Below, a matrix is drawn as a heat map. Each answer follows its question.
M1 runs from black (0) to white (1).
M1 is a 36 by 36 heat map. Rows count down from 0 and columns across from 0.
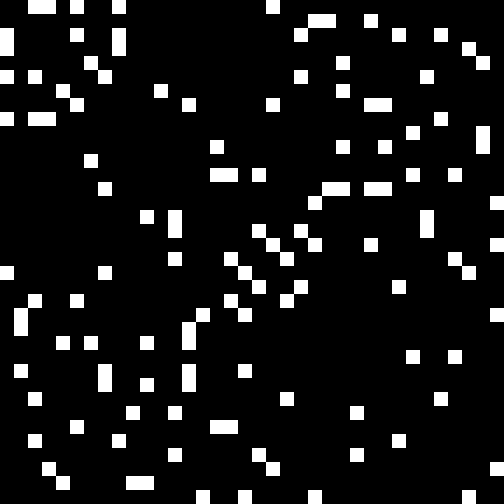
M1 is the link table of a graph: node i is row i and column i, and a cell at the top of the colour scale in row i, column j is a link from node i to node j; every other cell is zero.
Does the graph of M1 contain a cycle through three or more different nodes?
yes
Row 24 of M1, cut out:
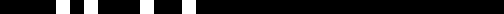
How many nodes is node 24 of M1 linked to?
4
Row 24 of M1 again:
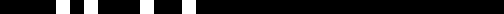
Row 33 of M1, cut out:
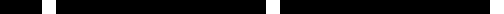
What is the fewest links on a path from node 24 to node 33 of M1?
4
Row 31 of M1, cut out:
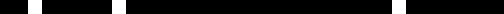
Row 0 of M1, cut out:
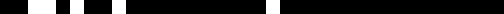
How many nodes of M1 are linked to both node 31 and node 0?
2
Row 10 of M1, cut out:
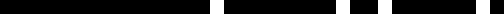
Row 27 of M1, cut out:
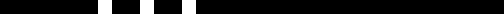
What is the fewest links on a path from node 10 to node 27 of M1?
1
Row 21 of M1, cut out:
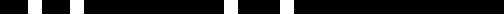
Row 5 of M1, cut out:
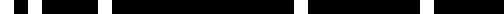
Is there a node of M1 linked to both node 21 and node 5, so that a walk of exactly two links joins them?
yes
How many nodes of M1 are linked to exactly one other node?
1
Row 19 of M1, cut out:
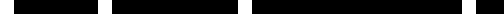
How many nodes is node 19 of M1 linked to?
4
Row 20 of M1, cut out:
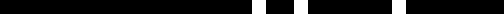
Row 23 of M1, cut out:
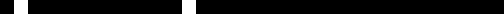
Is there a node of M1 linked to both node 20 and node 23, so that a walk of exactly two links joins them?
no
